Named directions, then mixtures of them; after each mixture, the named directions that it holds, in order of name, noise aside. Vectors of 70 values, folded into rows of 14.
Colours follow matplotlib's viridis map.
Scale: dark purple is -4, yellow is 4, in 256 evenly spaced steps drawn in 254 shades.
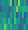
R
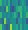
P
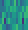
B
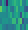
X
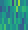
B, R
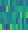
B, P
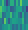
B, X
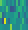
B, P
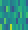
P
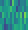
B, R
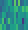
B, R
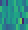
B, X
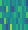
P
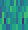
B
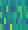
P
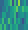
B, R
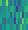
R, X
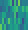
B, R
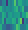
B, X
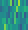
R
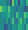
R, X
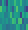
X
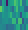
X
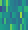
P, X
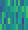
B, R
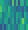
B, R
